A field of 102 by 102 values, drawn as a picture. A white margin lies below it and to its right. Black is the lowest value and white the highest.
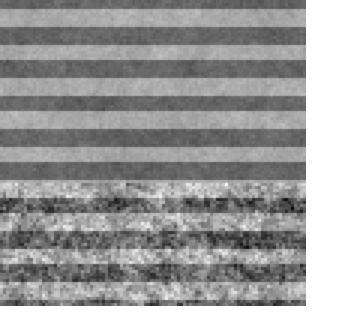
There is no overall slope. Horizontal stripes repeat 9 times down the table. The grain runs across in streaks. A horizontal seam about 60% of the way down splits the table, and the top part is calmer.
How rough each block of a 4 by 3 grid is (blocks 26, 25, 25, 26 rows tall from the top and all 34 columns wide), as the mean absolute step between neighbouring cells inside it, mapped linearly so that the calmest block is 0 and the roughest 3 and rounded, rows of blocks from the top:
000
000
222
333
